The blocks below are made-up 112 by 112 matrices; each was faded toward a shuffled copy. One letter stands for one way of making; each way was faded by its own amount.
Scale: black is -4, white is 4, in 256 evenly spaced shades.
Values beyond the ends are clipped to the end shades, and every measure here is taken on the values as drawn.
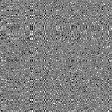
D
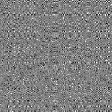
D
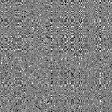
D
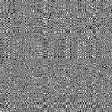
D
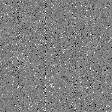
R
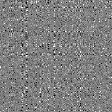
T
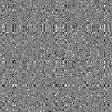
D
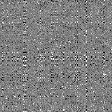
T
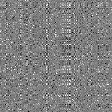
D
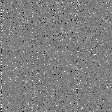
R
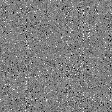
R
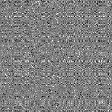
D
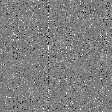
R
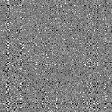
T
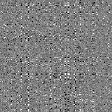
T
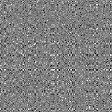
D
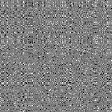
D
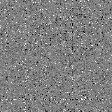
R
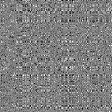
D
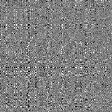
T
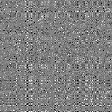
D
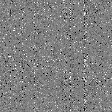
R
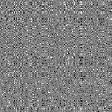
D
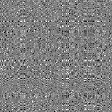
D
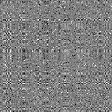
D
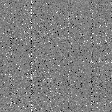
R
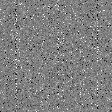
R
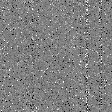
R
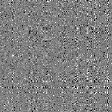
T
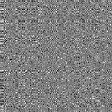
D
